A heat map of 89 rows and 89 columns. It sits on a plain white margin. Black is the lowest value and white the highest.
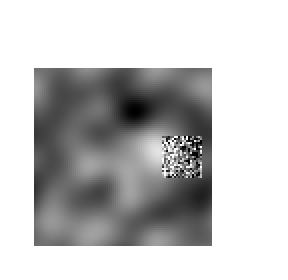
Ninth with the lowest average: top middle. Odd patch: rougher, in the middle right. Roughest part: middle right.
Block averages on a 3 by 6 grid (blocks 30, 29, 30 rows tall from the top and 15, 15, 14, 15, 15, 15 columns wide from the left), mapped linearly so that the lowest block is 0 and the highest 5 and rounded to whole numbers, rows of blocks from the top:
2 2 1 0 2 2
1 3 3 5 5 1
3 3 3 3 2 1
